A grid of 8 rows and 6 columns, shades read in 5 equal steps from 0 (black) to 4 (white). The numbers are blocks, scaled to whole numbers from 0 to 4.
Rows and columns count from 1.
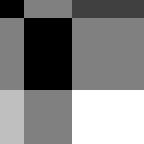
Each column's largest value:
3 2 2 4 4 4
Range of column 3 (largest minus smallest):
2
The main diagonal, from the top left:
0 0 0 2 2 4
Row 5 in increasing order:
0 0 2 2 2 2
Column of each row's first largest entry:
2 1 1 1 1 4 4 4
